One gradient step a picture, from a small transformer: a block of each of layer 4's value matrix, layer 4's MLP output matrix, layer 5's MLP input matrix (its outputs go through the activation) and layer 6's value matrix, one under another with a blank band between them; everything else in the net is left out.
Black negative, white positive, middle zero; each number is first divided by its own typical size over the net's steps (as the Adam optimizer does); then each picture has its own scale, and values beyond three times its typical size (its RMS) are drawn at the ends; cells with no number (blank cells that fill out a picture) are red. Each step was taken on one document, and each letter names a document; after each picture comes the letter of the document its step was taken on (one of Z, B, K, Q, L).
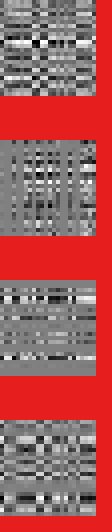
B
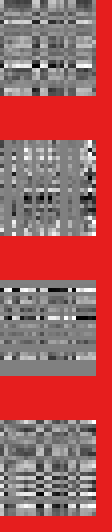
B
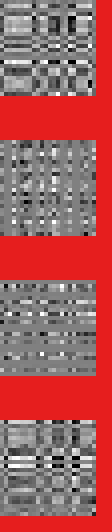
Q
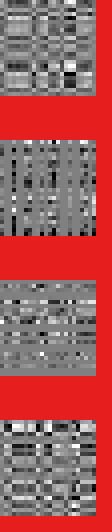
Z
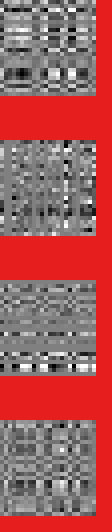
Q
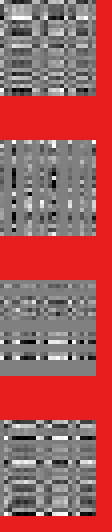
Z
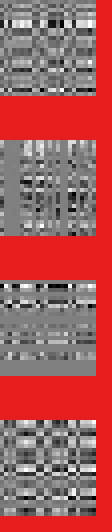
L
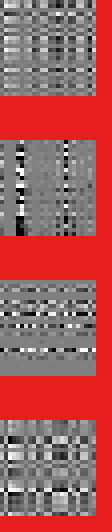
Q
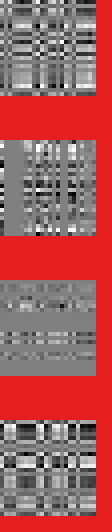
L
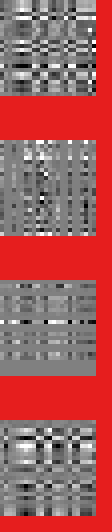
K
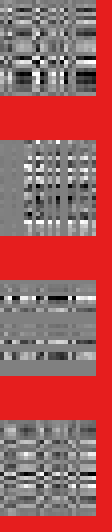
B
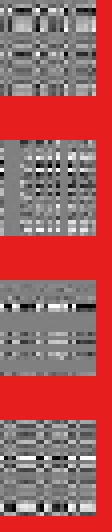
L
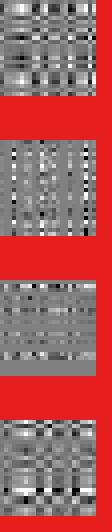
K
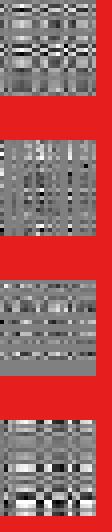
K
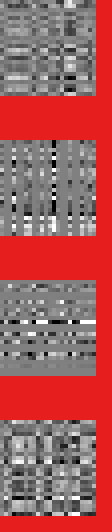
Z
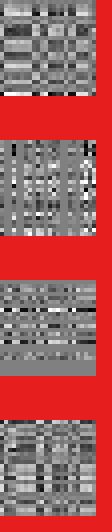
B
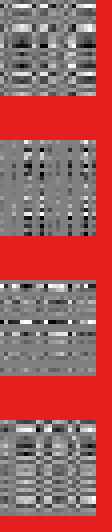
K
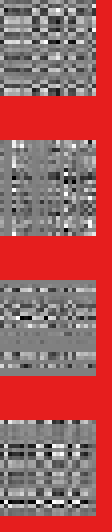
Q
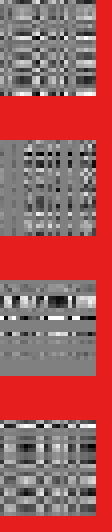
B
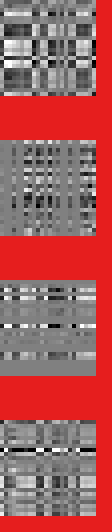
B
